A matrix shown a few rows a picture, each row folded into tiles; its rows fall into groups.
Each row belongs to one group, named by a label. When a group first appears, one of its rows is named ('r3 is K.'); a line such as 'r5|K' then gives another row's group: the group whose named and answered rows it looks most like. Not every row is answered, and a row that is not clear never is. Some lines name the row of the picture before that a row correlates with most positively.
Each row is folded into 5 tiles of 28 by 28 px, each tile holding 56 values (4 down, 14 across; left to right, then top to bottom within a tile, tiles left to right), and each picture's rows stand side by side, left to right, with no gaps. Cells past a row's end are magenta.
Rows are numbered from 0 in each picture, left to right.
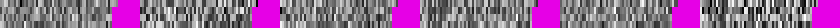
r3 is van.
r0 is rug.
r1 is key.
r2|key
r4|key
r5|van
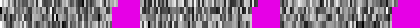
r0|rug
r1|van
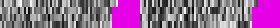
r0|rug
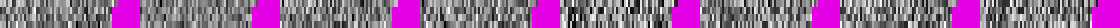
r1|rug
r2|rug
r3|key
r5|van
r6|key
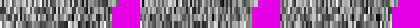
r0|key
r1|rug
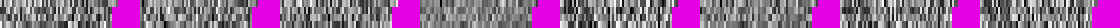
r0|key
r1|key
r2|rug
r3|key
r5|key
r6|van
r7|van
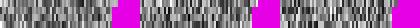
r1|rug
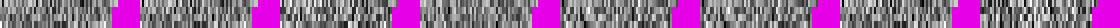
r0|rug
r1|rug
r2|key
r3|rug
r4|key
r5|key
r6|rug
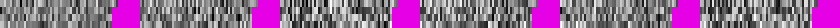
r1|rug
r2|van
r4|key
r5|van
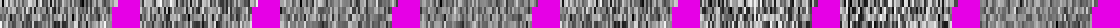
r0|rug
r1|rug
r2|key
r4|rug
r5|van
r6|van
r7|key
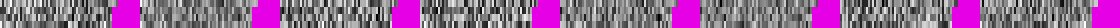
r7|rug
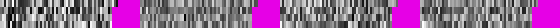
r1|van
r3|van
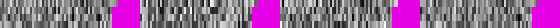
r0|rug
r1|van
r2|rug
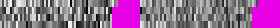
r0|key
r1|key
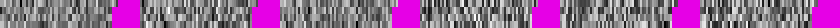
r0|key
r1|key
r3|van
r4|van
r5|van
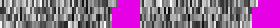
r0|key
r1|rug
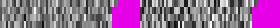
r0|rug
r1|van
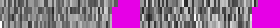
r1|van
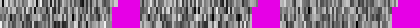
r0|rug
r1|rug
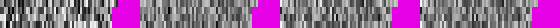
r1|rug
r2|rug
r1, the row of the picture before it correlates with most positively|2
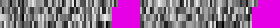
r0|van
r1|key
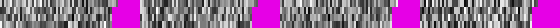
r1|van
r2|rug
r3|van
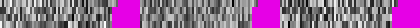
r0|key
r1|van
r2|van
